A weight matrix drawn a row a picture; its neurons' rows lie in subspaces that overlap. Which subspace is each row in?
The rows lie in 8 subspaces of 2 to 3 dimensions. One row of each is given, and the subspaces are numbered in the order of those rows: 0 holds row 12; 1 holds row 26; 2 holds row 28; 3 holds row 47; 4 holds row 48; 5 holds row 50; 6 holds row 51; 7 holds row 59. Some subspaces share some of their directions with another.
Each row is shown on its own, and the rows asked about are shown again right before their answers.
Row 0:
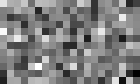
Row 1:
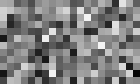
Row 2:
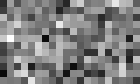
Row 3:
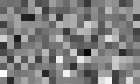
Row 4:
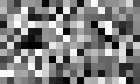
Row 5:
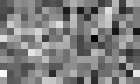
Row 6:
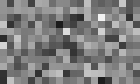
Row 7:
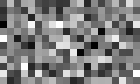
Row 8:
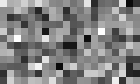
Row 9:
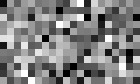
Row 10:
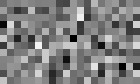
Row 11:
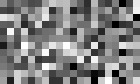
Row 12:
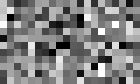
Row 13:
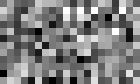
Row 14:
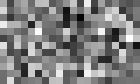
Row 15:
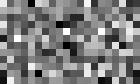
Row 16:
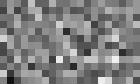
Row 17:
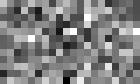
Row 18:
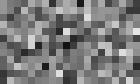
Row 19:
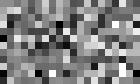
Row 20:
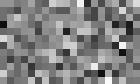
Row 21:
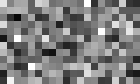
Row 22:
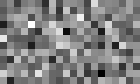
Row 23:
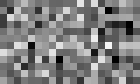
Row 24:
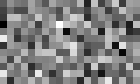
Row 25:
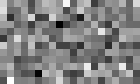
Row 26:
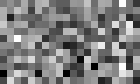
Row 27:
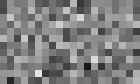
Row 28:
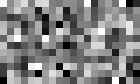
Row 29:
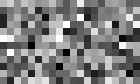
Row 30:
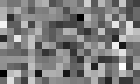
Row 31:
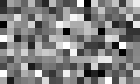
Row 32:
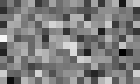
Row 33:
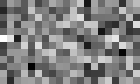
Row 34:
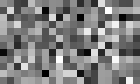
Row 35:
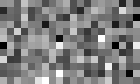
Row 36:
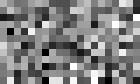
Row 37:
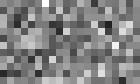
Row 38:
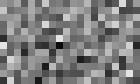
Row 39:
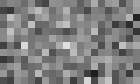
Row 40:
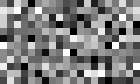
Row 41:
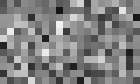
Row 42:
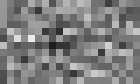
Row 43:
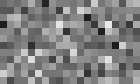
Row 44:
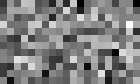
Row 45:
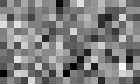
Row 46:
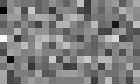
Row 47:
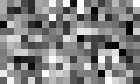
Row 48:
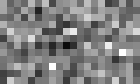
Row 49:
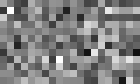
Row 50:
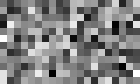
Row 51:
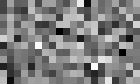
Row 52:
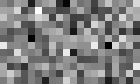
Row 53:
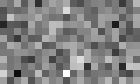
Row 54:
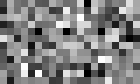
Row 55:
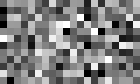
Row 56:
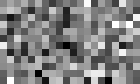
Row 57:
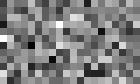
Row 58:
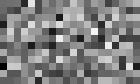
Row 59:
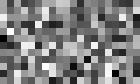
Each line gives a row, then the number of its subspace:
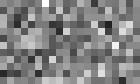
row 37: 6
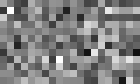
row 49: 0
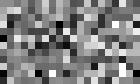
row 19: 5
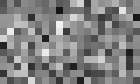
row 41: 1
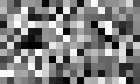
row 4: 6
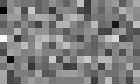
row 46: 6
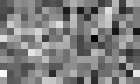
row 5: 5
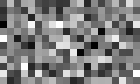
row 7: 7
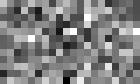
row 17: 4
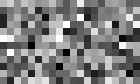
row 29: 2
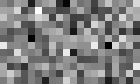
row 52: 4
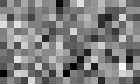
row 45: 1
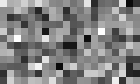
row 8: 2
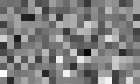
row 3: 0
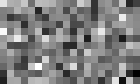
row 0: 2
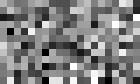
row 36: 7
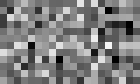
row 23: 0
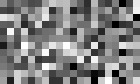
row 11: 7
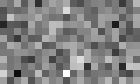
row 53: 1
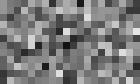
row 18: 4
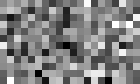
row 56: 7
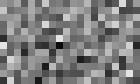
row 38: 4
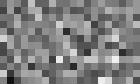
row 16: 0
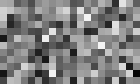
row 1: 5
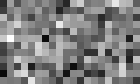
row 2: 1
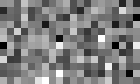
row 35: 4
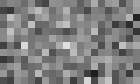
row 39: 7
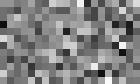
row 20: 3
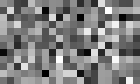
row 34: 0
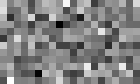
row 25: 3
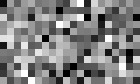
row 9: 1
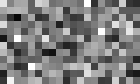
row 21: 2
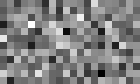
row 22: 6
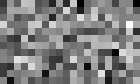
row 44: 3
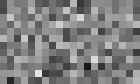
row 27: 3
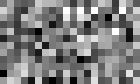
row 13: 5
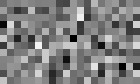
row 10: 5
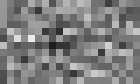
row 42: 4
